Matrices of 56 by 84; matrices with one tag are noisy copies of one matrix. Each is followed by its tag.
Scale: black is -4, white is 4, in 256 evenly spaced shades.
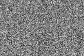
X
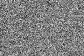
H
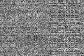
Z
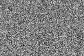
X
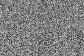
X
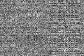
Z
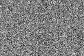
X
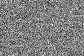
H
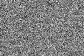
H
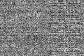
Z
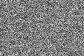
H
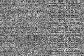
Z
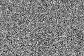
X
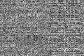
Z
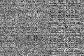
Z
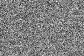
H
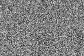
X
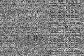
Z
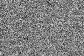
H
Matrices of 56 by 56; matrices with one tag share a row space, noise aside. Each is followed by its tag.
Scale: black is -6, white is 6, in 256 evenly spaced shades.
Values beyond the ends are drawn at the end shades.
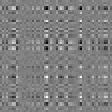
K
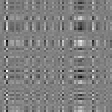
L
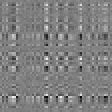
K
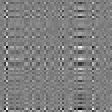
L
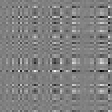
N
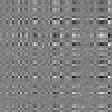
N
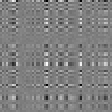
K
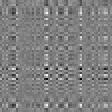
K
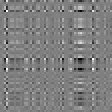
L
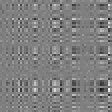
N
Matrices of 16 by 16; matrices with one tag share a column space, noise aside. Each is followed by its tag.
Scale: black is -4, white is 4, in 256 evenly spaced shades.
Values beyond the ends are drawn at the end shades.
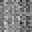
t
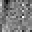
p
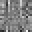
p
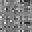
t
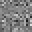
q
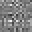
q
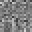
q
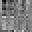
p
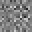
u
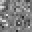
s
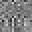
q
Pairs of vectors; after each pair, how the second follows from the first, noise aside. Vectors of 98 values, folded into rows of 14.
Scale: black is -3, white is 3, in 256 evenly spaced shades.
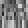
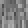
shrunk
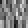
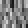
reversed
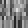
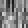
reversed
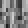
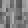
shrunk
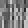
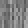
shrunk
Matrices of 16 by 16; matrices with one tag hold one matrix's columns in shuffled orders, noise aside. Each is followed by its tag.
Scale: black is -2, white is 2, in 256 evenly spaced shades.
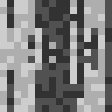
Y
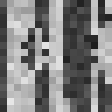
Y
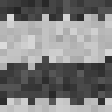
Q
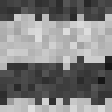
Q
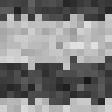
Q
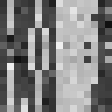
Y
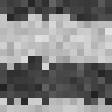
Q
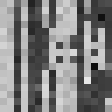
Y
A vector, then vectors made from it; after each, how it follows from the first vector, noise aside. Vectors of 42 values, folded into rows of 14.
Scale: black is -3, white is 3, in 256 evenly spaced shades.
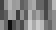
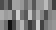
sign-scrambled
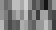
reversed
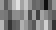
reversed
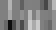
partly zeroed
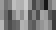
reversed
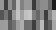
wrapped around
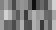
wrapped around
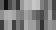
wrapped around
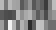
sign-scrambled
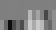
partly zeroed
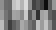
reversed
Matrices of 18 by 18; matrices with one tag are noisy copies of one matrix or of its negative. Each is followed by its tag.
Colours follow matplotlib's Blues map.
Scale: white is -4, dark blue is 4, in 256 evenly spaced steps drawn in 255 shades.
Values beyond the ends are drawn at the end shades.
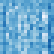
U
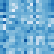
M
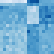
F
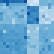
F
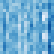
U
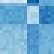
F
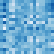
M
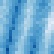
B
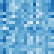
M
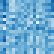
M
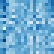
M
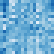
M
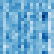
U
